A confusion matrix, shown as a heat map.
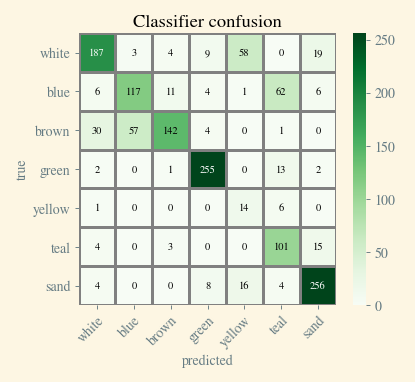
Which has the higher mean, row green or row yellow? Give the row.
green
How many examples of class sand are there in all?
288
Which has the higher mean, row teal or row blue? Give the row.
blue
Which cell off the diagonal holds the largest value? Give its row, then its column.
blue, teal
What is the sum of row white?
280
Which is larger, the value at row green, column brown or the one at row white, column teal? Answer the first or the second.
the first
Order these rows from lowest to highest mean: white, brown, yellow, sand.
yellow, brown, white, sand
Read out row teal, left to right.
4 0 3 0 0 101 15
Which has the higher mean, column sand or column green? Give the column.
sand
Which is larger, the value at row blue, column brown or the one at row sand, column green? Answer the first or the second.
the first
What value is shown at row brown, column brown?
142
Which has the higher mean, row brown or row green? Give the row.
green
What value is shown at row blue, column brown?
11
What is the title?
Classifier confusion
